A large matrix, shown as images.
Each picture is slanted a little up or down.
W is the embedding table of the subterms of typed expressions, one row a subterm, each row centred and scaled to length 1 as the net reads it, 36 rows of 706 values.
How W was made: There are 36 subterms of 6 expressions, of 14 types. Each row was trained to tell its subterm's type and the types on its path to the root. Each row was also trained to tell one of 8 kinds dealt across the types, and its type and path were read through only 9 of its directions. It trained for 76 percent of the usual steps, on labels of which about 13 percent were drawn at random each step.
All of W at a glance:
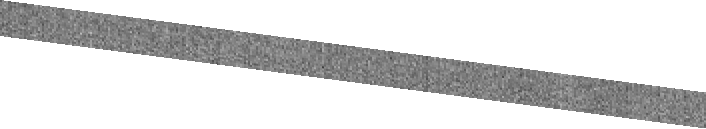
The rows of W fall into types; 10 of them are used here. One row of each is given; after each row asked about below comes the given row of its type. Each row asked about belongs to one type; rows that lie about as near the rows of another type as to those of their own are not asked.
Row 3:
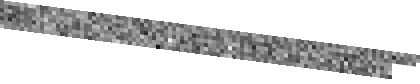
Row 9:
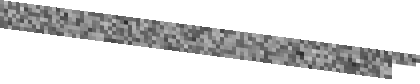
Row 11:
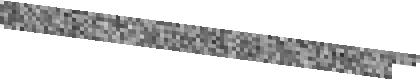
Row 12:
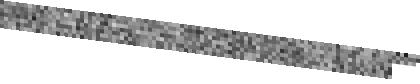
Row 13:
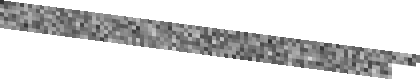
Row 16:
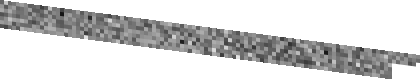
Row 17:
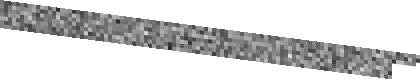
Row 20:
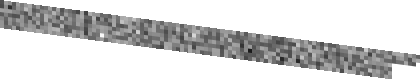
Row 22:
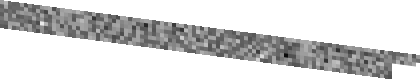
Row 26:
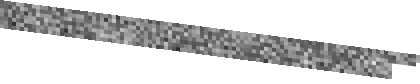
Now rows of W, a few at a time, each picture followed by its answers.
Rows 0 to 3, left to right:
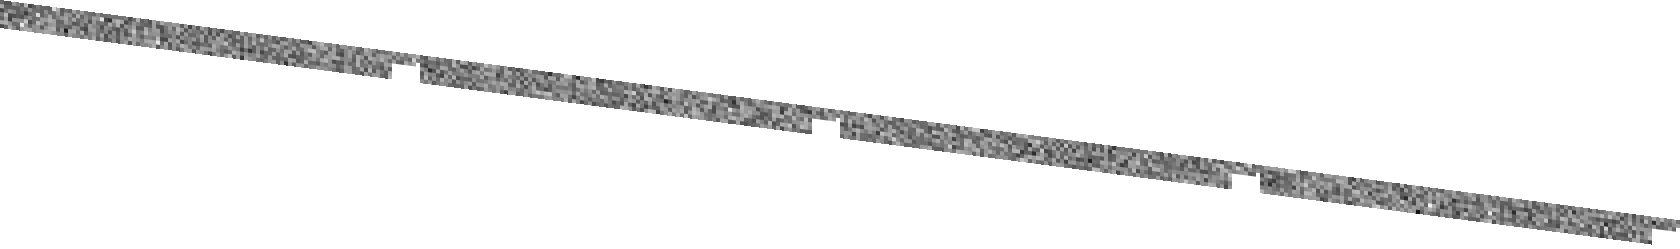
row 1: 9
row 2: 13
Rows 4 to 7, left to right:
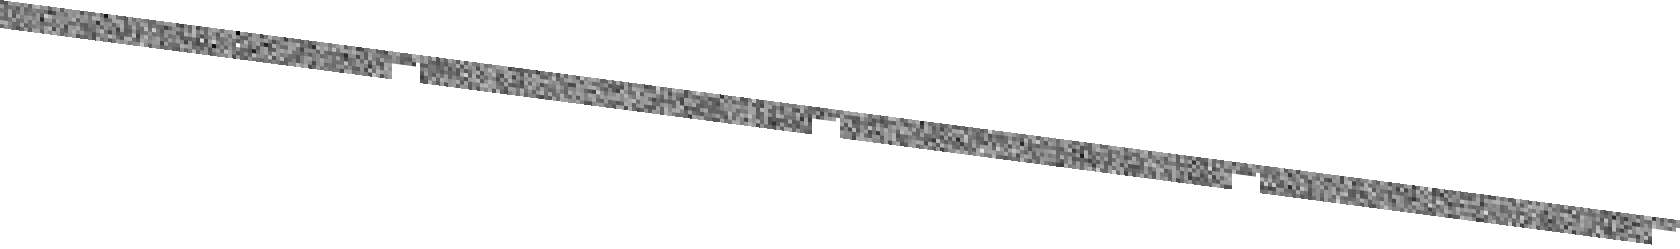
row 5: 12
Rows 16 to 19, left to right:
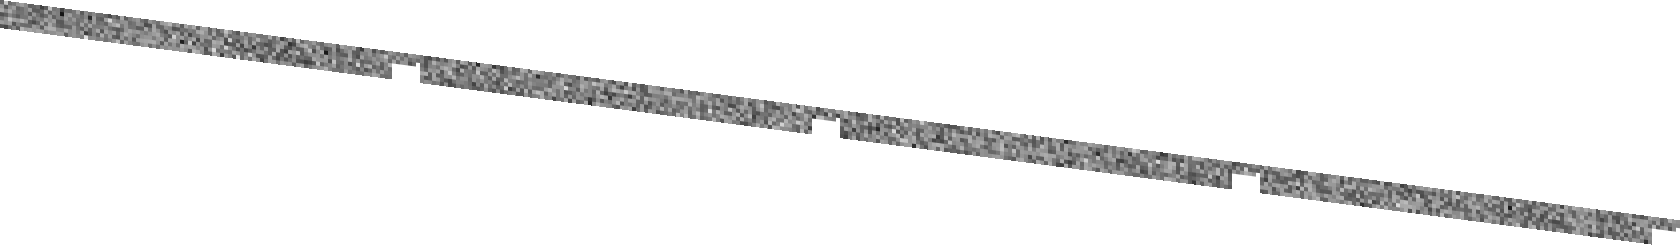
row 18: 12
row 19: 16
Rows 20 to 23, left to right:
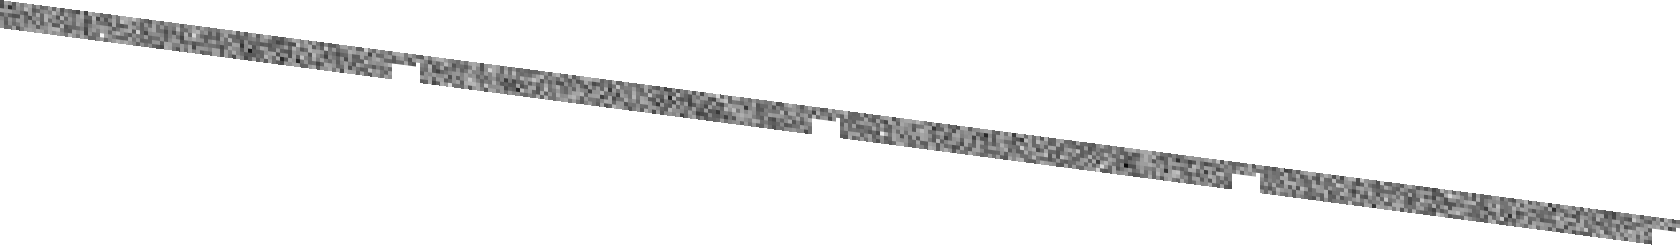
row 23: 11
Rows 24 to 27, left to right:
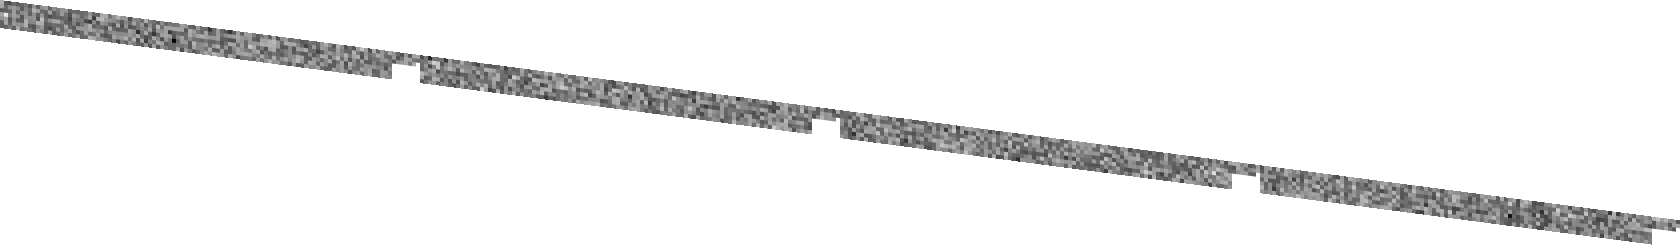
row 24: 17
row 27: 20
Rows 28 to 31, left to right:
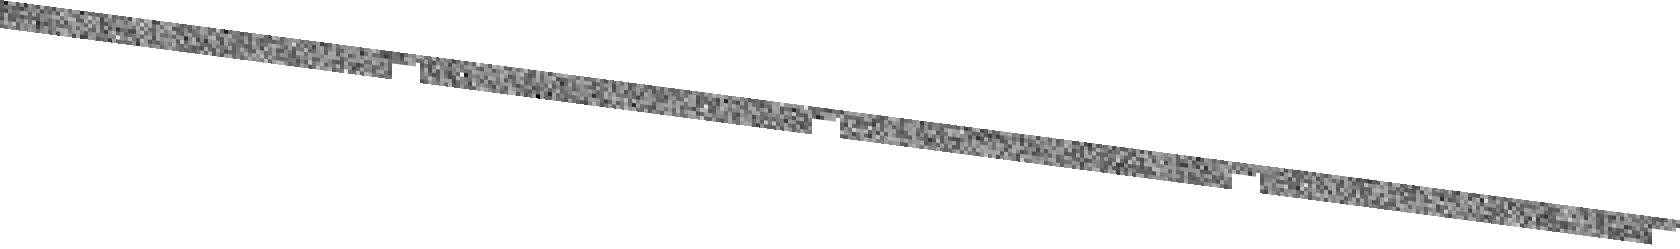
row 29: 22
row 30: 16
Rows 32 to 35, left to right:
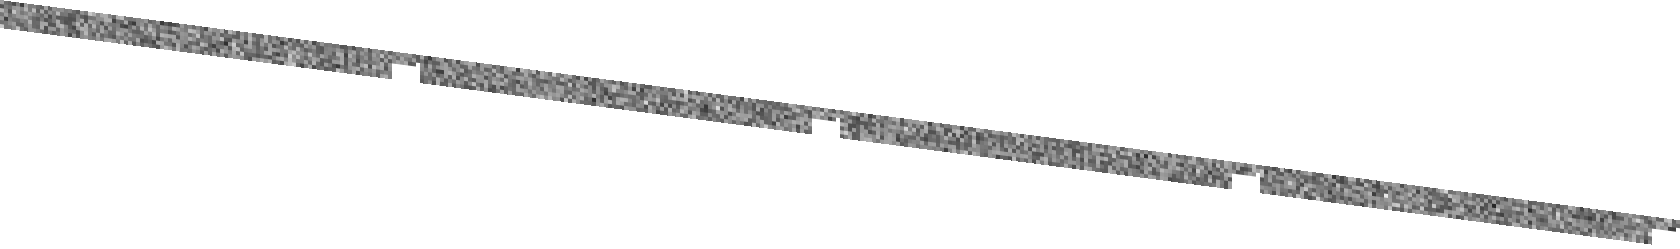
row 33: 11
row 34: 3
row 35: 13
